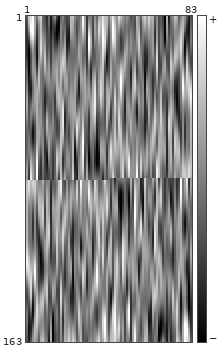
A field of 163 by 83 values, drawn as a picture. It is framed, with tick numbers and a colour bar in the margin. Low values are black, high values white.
The values follow a bell shape. There is no overall slope. A half turn leaves it unchanged. The grain runs up and down.
